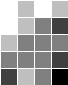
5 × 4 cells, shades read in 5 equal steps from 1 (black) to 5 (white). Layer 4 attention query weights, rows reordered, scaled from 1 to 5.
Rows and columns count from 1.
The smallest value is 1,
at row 5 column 4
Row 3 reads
4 3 3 3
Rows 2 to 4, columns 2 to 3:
4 3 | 3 3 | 3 3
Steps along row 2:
down down down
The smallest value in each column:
2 3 3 1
